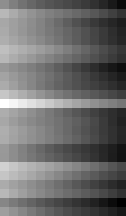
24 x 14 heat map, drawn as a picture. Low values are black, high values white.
The ninth with the highest average is the middle left. Overall the values sit about 40% of the way up the scale. The grain runs across in streaks. There is an overall slope up to the left.
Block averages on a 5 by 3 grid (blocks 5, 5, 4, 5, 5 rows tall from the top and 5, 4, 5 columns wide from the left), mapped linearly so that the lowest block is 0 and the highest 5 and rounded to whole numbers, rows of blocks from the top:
420 / 420 / 531 / 420 / 420
